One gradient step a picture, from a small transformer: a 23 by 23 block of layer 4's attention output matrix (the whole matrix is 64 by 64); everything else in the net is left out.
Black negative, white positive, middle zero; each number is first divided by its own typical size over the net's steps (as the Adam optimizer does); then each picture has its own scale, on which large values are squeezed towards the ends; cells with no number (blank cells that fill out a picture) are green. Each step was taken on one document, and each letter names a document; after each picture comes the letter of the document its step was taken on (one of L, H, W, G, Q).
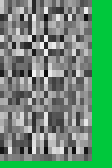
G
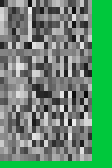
G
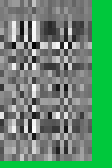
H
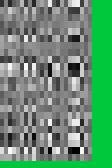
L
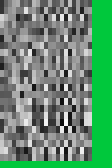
G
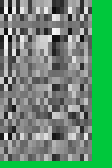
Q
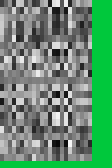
H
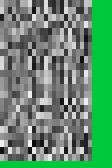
G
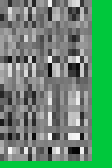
L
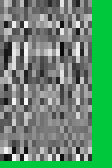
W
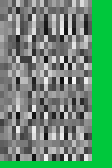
G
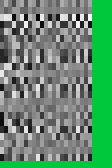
W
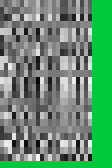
W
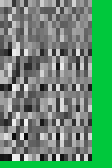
W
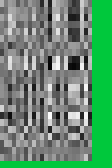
L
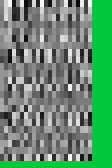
W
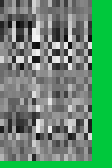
H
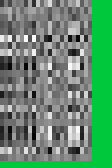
L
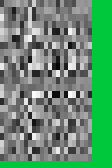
H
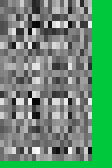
H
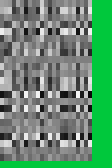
W
